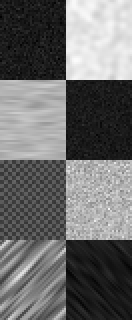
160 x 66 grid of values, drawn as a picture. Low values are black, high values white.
The table splits into 4 rows of 2 panels. Panel 1,1: very low, fine-grained, faint in contrast. Panel 1,2: very high, blotchy, faint in contrast. Panel 2,1: high, streaked across, faint in contrast. Panel 2,2: very low, fine-grained, faint in contrast. Panel 3,1: low, checkered. Panel 3,2: high, fine-grained. Panel 4,1: middling, slanting up to the right, strong in contrast. Panel 4,2: very low, slanting down to the right, faint in contrast.
